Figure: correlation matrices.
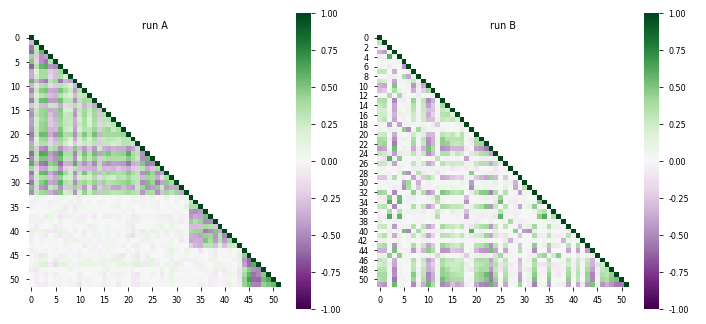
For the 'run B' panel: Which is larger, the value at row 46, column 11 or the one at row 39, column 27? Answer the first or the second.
the second
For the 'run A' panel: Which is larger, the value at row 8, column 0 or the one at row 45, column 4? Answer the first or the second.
the second
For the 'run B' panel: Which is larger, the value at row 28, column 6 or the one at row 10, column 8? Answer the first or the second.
the second
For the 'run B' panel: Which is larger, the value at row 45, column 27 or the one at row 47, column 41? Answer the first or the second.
the second
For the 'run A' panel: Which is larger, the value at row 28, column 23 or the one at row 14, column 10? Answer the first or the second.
the second
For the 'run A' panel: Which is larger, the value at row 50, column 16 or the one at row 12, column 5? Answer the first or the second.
the first
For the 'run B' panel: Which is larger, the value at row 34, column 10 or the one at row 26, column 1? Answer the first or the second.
the second
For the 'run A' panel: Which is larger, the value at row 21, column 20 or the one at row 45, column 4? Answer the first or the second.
the first
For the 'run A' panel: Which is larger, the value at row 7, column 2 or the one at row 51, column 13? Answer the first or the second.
the first
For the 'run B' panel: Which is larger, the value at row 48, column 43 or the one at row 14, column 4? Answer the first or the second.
the first
